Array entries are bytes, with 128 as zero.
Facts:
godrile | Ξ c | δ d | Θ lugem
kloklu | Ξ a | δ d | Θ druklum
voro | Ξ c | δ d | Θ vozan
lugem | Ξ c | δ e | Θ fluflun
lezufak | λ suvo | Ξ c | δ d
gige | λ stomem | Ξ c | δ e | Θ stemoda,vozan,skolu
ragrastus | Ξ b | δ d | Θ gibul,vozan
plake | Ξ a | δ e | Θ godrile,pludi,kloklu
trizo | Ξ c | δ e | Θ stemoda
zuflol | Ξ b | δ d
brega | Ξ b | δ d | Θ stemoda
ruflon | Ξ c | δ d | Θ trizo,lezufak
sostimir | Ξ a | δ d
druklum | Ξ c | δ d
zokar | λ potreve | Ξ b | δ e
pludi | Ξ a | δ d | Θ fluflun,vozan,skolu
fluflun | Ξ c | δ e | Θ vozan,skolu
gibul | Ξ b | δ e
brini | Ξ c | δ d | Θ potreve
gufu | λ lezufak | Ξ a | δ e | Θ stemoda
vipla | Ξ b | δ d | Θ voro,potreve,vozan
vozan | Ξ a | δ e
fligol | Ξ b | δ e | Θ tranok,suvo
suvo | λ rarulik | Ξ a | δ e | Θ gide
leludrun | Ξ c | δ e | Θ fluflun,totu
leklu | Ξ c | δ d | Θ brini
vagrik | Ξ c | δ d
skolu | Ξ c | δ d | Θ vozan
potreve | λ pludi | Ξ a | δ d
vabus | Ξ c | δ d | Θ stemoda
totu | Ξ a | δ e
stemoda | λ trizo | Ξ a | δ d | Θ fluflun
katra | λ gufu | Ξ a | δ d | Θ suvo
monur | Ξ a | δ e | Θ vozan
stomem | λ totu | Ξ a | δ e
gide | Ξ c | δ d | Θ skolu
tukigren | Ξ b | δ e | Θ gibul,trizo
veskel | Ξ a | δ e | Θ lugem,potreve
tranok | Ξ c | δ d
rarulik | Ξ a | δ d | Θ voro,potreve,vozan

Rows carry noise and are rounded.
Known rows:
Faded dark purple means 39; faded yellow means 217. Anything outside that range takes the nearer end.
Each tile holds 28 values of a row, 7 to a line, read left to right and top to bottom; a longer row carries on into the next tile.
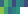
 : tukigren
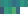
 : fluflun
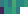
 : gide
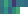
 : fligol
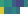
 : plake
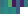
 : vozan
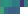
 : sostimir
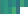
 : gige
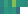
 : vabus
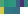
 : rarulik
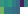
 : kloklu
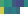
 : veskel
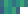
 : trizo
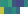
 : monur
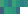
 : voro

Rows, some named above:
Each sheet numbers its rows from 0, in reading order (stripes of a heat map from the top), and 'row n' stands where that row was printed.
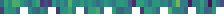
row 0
lezufak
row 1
suvo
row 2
gide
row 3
fluflun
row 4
katra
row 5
druklum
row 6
stemoda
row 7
zokar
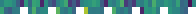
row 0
katra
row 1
gibul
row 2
totu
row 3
pludi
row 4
totu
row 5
gide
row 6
potreve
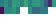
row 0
tranok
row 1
katra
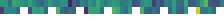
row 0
vagrik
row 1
lugem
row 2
stomem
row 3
skolu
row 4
vipla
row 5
stomem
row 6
zuflol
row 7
gufu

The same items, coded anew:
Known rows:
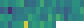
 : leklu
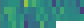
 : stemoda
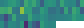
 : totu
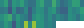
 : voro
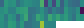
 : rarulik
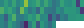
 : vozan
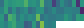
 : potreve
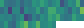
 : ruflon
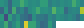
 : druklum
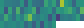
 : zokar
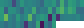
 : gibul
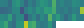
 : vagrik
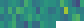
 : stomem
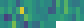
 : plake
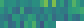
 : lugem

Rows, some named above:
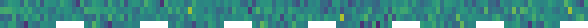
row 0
suvo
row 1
suvo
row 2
monur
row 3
katra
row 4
tukigren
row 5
sostimir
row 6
stomem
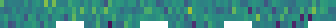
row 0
trizo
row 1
gufu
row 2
monur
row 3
gibul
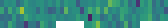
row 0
monur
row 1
kloklu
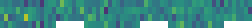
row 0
fligol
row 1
zuflol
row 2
pludi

